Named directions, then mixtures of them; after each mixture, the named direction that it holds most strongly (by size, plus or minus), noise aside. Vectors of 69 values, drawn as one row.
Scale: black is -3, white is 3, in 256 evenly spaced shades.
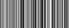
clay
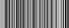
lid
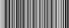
lid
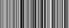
clay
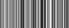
clay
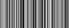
clay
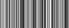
clay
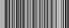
lid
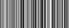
clay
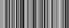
lid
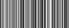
clay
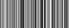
clay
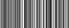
clay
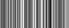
clay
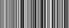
clay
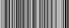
lid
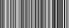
lid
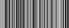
lid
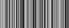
lid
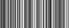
clay
